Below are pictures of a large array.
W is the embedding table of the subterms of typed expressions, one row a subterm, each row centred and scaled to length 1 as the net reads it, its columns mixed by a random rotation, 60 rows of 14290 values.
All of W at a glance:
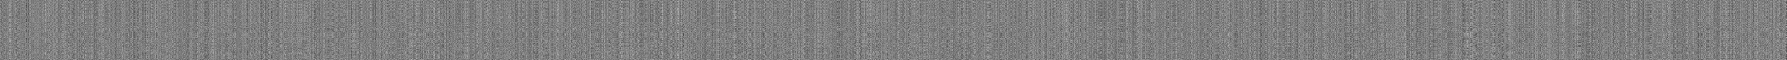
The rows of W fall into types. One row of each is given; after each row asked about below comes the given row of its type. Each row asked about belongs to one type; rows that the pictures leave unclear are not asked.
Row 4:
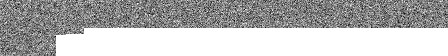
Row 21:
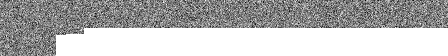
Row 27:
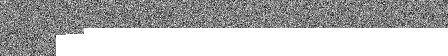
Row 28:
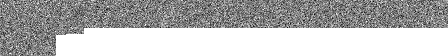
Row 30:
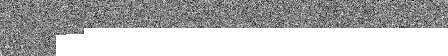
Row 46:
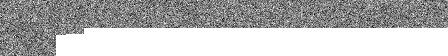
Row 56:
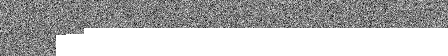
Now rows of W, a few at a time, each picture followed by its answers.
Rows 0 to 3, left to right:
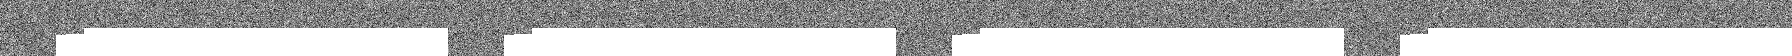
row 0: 46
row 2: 56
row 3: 46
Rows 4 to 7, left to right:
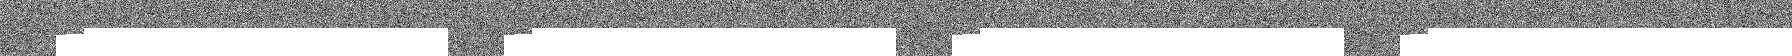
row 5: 21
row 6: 46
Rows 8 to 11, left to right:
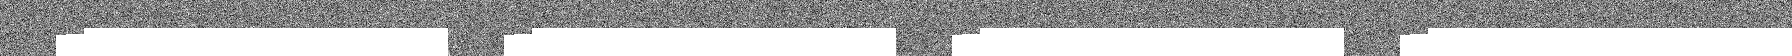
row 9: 30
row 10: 4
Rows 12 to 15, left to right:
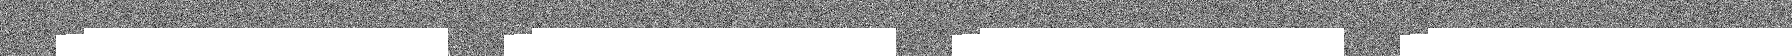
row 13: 30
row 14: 4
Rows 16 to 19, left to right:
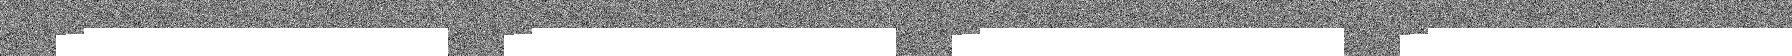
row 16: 27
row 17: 27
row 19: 21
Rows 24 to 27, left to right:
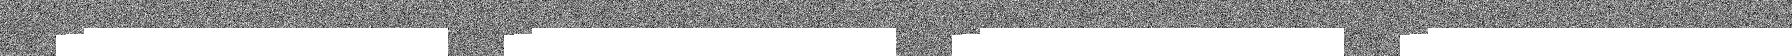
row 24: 4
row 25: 56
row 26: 21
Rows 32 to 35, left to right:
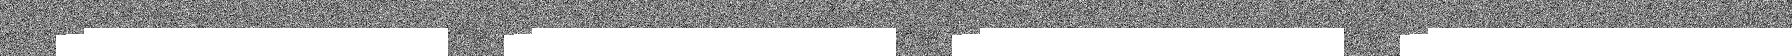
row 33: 56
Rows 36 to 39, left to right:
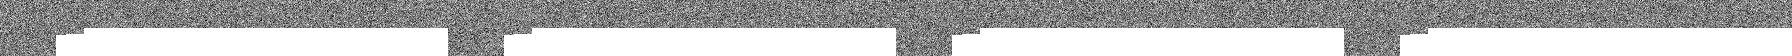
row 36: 56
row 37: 4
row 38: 21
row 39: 4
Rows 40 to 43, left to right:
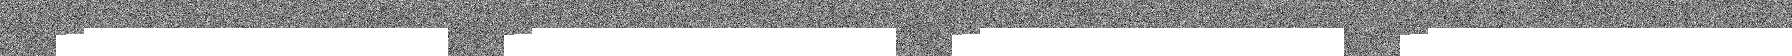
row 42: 46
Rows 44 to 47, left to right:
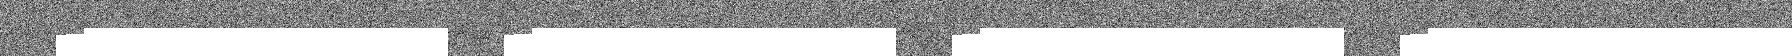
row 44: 56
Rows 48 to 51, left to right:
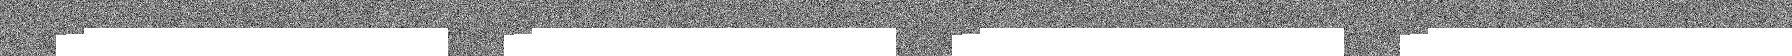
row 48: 30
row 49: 56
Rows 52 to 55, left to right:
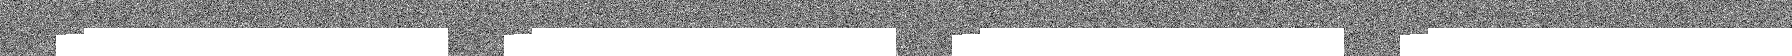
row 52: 28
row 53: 4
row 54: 30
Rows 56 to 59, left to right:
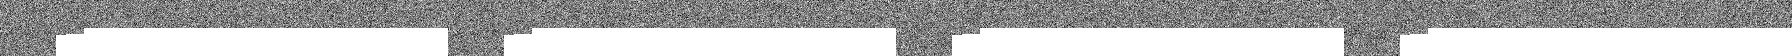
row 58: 30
